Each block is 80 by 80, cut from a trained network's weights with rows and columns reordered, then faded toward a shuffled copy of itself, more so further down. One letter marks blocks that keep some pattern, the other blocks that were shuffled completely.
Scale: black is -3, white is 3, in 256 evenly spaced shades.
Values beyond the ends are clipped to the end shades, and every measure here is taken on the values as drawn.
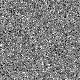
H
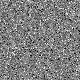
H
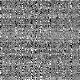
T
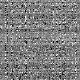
T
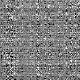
T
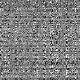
T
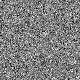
H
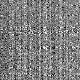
T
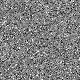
H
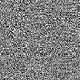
T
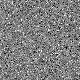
H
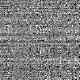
T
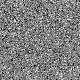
H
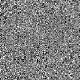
T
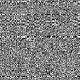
T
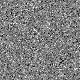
H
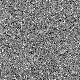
H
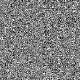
T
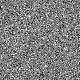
H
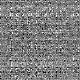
T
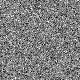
H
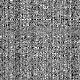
T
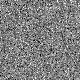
H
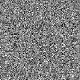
T
